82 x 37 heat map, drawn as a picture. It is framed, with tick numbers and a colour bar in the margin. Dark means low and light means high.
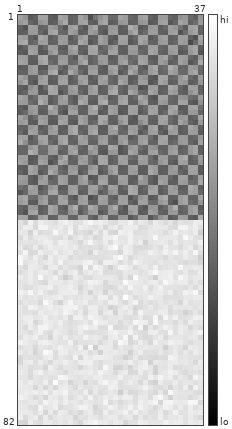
It is made of 2 by 1 panels. Panel 1,1: middling, checkered, strong in contrast. Panel 2,1: very high, fine-grained, faint in contrast.
